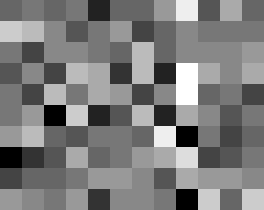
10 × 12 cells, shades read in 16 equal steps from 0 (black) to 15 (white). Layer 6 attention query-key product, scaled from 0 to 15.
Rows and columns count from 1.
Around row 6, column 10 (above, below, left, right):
6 7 10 5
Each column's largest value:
12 11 11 12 10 9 11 14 15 12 10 12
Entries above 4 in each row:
11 11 11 9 9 9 10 9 11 10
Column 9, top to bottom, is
14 8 8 15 15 10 0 13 10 0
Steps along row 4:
up down up down down up down up down down up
